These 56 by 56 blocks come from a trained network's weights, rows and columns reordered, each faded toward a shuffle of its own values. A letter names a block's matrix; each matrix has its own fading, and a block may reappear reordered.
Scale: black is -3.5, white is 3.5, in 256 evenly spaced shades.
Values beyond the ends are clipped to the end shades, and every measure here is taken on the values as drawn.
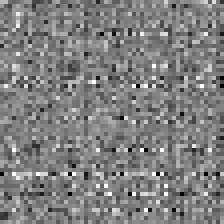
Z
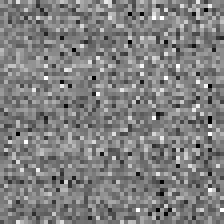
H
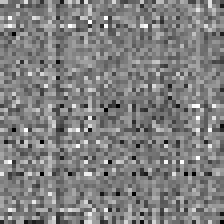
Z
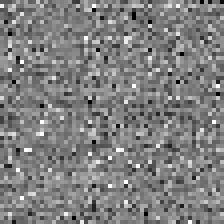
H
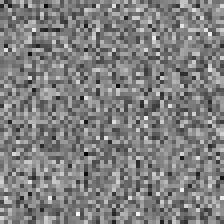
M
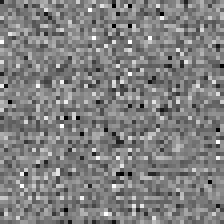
H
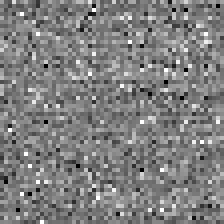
H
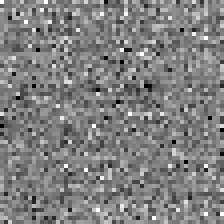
H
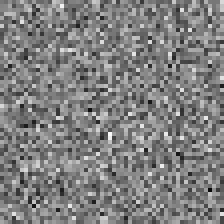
M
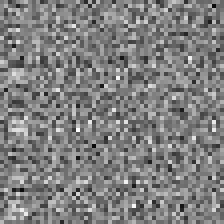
M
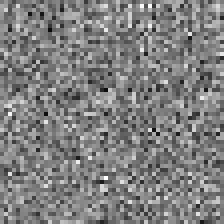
M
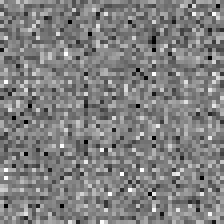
H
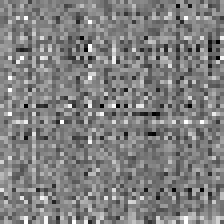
Z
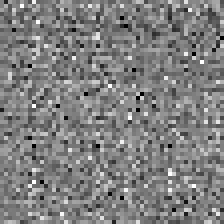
H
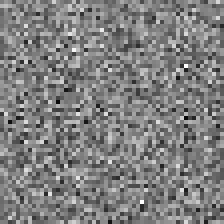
M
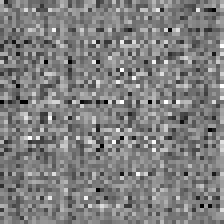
Z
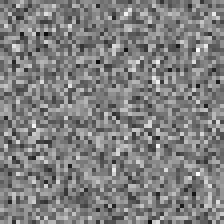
M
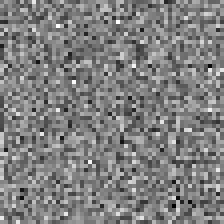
M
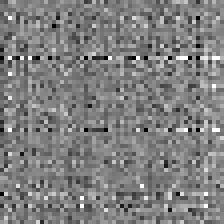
Z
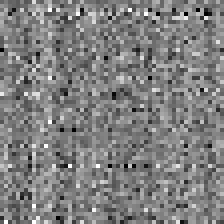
Z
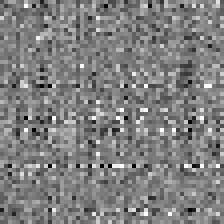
Z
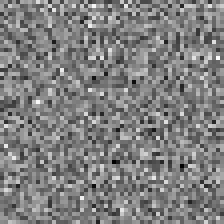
M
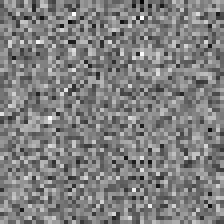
M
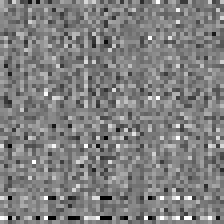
Z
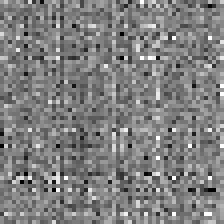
Z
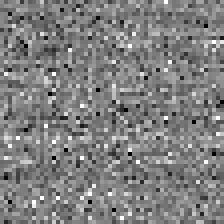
H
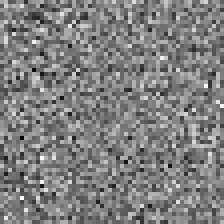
M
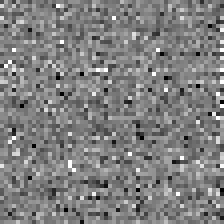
H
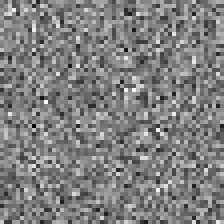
M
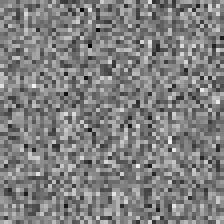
M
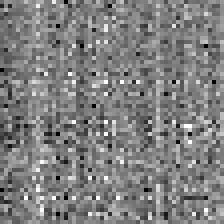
Z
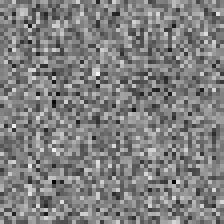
M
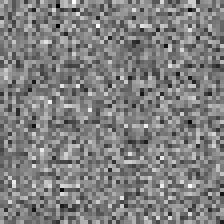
M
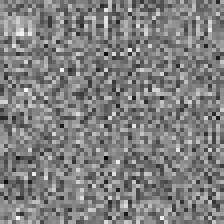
M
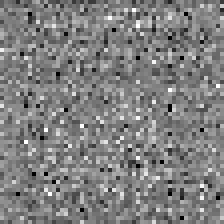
H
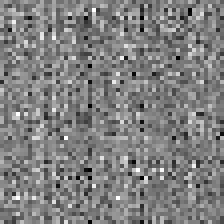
Z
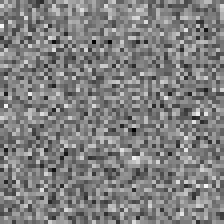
M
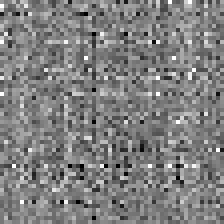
Z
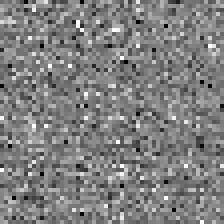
H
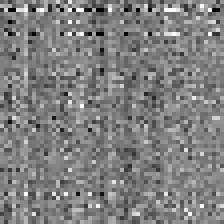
Z
